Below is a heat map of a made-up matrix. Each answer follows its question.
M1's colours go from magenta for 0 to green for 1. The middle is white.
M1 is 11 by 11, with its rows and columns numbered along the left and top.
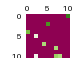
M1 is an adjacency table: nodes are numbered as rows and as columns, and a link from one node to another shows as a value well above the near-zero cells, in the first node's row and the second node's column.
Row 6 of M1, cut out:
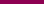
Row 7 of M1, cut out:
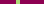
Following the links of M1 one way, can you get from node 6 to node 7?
no
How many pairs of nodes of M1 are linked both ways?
1
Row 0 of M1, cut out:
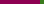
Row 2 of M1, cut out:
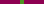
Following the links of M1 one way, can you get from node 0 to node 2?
yes
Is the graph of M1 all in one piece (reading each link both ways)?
no
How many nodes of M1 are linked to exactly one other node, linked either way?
1
